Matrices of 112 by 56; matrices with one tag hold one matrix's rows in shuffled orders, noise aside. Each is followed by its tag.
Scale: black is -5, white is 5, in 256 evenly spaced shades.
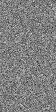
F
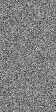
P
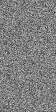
P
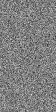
F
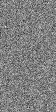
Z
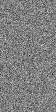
Z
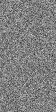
F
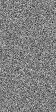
F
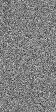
P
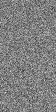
Z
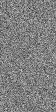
Z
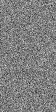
Z
